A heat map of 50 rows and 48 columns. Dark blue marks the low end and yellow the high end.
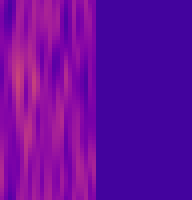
It is made of 1 by 2 panels. Panel 1,1: low, streaked downward. Panel 1,2: very low, flat.
